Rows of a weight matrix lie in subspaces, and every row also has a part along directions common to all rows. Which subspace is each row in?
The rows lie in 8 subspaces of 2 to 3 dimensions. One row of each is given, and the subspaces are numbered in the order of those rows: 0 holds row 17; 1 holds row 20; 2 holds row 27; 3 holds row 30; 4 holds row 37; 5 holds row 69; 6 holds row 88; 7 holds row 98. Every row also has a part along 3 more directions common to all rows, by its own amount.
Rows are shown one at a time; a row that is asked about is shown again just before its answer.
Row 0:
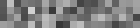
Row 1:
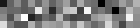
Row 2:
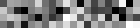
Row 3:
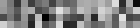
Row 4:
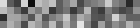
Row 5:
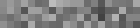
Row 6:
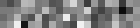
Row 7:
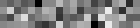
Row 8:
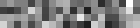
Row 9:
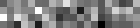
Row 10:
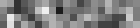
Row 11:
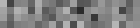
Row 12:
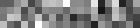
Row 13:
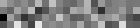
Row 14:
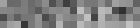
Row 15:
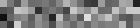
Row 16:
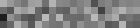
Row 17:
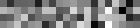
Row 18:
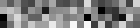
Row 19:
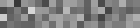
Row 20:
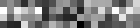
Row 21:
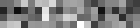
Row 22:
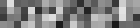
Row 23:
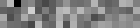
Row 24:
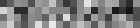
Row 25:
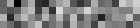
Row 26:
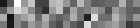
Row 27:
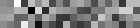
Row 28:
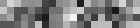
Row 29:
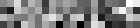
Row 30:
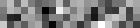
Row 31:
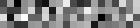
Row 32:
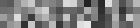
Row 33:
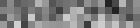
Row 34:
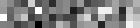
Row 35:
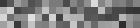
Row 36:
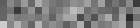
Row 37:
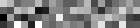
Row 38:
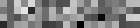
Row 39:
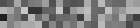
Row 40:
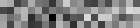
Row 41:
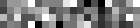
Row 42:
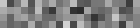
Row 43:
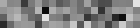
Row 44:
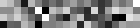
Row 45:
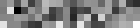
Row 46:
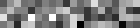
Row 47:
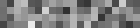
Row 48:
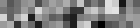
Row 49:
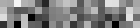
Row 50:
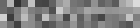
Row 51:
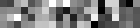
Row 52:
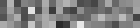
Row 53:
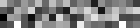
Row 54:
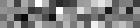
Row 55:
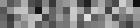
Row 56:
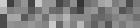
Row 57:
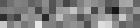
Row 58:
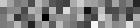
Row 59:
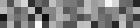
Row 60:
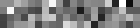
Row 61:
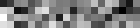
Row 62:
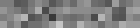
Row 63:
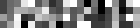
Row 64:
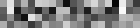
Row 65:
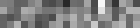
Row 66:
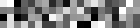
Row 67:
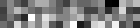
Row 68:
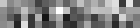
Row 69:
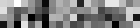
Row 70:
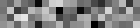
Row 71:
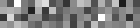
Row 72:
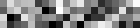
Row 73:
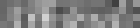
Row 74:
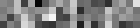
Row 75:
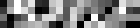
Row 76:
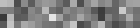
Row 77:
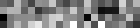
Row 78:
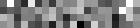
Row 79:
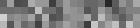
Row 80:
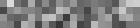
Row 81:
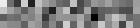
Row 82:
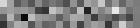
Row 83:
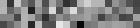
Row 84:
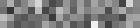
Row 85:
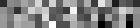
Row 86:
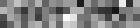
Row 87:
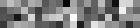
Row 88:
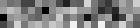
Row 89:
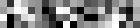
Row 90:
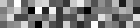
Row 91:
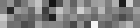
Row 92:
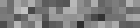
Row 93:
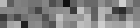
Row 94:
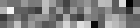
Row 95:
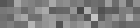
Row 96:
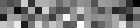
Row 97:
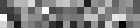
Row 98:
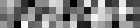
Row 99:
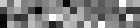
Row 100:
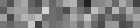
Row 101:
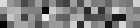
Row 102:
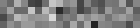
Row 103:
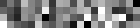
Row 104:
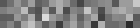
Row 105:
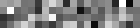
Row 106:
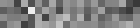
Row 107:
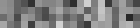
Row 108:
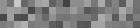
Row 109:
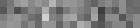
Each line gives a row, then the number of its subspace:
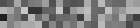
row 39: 2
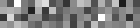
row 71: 2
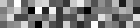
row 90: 2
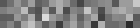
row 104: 2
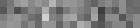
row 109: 1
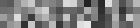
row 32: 7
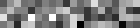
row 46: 4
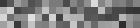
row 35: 4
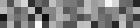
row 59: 5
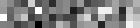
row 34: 1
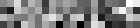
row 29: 0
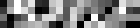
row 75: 3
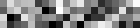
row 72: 3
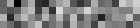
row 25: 2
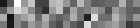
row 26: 3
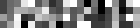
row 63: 7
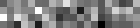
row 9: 1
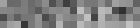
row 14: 1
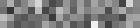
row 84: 0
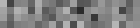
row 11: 3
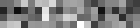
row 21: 1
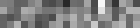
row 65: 1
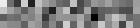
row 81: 3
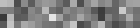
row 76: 3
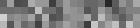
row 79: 5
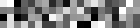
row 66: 3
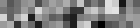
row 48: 5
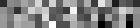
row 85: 1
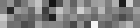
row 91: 0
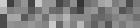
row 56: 3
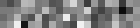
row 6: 7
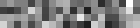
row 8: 0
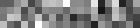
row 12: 1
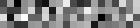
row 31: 2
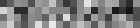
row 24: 4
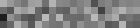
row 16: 4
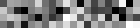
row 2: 5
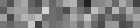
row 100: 4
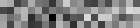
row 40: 4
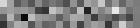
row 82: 6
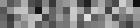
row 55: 4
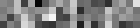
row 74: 0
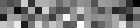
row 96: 1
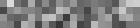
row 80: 7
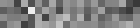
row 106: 2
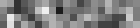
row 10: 3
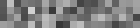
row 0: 7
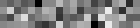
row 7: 0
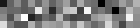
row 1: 6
